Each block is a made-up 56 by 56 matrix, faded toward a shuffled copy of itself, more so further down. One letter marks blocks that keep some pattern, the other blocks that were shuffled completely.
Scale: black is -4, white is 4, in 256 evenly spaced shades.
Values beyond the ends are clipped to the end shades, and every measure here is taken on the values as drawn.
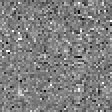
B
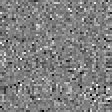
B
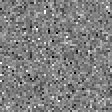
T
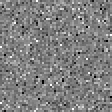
T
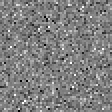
T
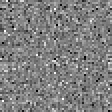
B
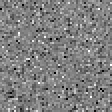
T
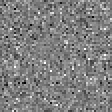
B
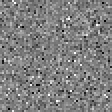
T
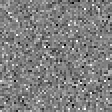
T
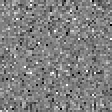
B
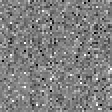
B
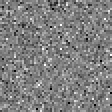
T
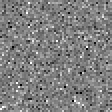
T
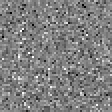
B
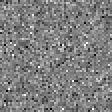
T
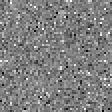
B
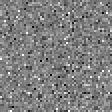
B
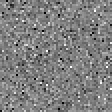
T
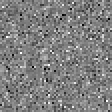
B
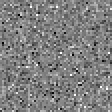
T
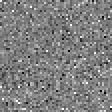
B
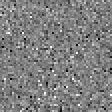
T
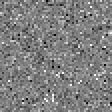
T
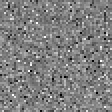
T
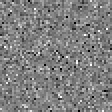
T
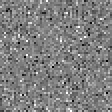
B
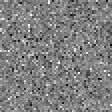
T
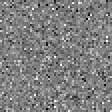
T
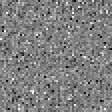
B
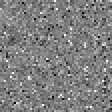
B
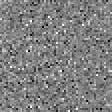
B
